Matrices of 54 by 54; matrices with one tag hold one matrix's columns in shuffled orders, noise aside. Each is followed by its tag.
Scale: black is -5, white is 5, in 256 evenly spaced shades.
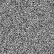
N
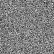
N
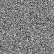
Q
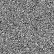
Q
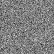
Q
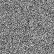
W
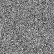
Q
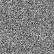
Q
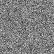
Q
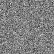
N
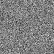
Q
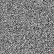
W
